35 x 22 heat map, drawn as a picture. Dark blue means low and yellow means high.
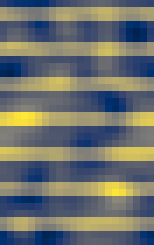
Lone odd cells: none. Slope: none. Stripes: horizontal, repeating 7 times. Ninth with the highest average: middle left.
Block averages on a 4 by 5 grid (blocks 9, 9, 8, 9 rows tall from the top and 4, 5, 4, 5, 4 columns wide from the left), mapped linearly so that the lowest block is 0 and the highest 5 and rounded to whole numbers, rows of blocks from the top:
2 1 3 3 1 | 3 5 3 2 3 | 3 1 0 1 3 | 1 1 3 5 2
